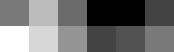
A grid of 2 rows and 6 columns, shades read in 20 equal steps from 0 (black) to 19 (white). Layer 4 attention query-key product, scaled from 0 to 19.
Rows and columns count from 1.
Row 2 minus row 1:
10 2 3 5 6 4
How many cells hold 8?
1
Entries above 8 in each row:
2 4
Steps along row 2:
down down down up up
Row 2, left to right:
19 16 11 5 6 9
